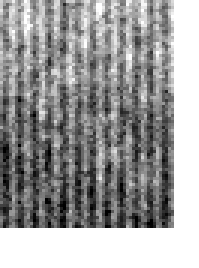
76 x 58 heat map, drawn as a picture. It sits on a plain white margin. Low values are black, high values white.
Stripes running up and down repeat 12 times from left to right. The histogram is bell-shaped. The field climbs toward the top. On average the colour sits 50% of the way up the scale. Streaks run downward.
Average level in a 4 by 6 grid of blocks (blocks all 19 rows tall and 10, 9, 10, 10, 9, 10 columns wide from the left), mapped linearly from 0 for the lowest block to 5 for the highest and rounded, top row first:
5 4 4 5 4 4
3 3 3 2 3 3
1 1 1 2 1 1
0 0 0 0 0 0
